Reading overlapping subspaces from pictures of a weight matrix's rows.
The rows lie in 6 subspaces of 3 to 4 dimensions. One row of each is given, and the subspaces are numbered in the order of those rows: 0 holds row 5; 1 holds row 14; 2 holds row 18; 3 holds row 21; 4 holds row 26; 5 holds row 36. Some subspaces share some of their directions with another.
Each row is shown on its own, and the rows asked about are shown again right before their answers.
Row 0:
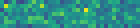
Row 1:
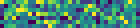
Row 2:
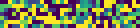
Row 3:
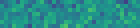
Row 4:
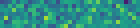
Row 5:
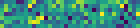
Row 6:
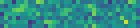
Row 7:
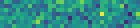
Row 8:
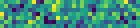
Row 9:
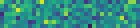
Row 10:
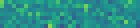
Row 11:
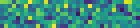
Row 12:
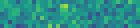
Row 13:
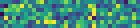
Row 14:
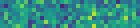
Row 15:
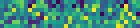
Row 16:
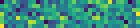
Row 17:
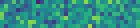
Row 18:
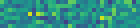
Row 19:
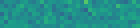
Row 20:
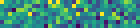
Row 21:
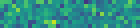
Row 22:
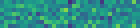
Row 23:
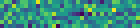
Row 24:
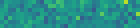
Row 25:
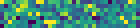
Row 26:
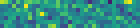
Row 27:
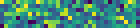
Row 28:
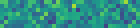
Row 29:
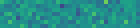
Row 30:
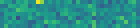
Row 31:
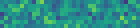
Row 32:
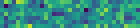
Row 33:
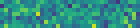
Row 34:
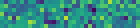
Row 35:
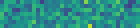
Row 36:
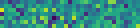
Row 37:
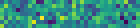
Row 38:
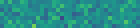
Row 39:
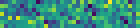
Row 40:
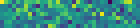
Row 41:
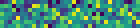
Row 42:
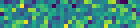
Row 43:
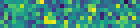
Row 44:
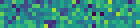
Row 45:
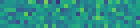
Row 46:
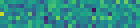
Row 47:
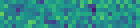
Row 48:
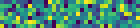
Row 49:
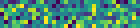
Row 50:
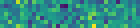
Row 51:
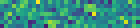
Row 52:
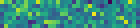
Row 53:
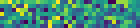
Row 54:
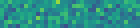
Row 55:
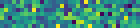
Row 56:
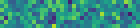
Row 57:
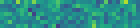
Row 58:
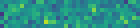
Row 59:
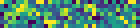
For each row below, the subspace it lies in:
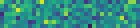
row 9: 3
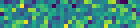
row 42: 5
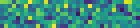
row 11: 4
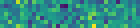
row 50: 1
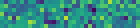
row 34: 5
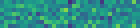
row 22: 2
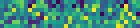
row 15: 0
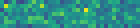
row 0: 0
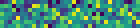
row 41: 0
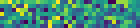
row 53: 5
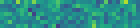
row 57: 1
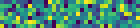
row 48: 4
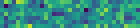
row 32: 0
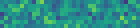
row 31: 1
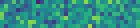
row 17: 3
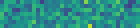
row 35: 3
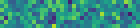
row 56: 5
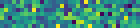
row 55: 3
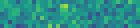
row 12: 1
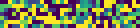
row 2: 2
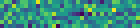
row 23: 3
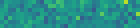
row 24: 0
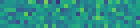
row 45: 4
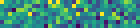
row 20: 4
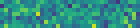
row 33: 3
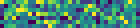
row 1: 2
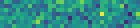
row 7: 0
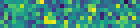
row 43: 5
